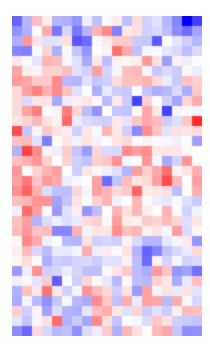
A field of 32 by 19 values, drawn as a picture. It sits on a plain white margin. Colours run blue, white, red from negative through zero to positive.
No overall slope runs across the table. Overall the values sit about 50% of the way up the scale. The values follow a bell shape. No row or column stands out.
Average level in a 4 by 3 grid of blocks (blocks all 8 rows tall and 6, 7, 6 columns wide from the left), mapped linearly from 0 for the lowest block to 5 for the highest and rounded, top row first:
3 2 0 | 5 2 4 | 4 4 3 | 1 2 2
